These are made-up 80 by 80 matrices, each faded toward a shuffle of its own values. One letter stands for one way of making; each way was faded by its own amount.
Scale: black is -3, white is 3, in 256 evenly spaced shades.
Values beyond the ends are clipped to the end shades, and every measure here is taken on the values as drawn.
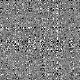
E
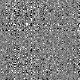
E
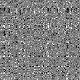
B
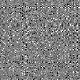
B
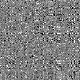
B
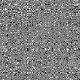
B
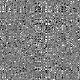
B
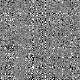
E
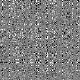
E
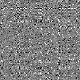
B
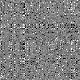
B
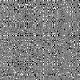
B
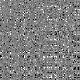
B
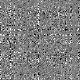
E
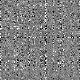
E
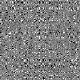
B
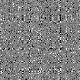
B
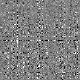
E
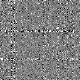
E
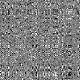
B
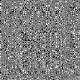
B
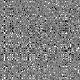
B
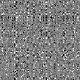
B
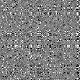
B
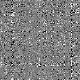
E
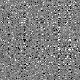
B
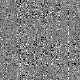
E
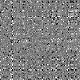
B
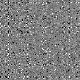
B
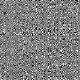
E
